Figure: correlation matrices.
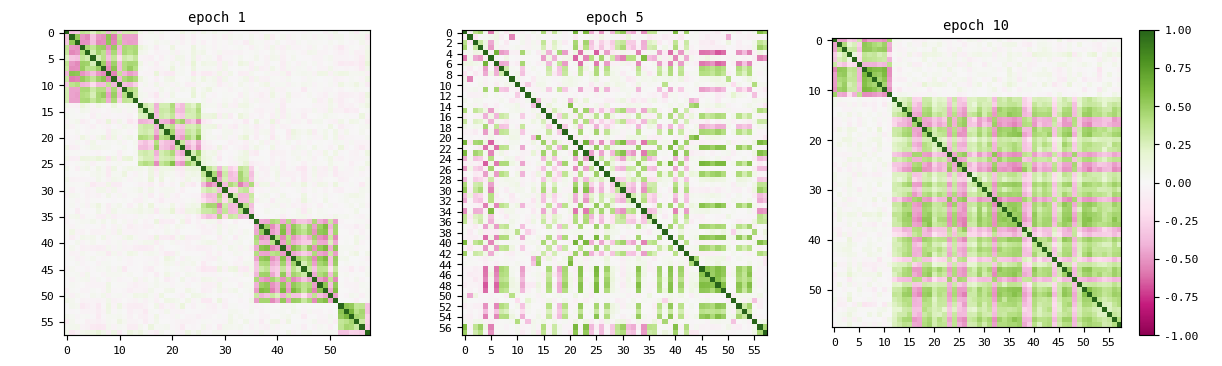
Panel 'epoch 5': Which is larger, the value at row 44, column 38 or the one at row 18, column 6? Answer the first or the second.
the second
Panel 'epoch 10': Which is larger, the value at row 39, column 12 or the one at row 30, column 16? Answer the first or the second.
the first
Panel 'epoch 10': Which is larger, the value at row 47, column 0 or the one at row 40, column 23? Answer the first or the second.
the first
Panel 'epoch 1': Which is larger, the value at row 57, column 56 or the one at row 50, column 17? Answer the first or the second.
the second
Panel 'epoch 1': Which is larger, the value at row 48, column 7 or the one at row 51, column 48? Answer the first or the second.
the second
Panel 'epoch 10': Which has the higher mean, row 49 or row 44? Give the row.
49
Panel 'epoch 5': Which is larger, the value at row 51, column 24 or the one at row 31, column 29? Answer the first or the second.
the first
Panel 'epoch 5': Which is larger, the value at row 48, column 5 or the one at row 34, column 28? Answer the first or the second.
the second
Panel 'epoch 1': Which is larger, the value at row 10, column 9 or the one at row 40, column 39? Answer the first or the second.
the second
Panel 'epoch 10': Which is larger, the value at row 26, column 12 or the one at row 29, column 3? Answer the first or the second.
the second
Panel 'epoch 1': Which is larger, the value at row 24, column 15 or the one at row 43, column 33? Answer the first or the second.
the first
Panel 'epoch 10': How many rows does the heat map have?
58
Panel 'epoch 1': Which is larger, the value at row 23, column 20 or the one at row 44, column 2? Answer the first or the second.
the first
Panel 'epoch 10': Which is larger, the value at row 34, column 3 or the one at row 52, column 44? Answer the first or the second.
the first
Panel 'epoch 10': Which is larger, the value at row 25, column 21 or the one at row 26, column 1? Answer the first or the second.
the second
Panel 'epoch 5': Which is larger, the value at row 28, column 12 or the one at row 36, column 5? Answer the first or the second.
the first
